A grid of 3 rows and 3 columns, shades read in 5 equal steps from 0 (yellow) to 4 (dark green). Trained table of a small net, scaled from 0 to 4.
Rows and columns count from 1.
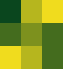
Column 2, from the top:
1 2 1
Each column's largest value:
4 2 3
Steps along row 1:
down down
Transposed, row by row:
4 3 0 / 1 2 1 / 0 3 3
